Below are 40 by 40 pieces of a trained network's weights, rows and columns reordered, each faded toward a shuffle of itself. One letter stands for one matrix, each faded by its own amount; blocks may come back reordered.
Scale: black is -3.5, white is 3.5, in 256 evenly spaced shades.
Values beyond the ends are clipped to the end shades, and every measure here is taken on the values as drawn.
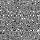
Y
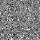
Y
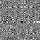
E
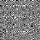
E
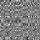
E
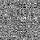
Y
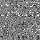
Y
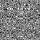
Y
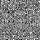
Y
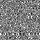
Y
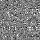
Y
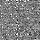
Y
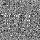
Y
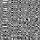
E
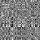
E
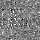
Y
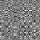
E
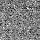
Y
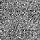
Y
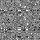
Y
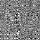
E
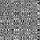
E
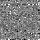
Y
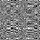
E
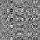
E
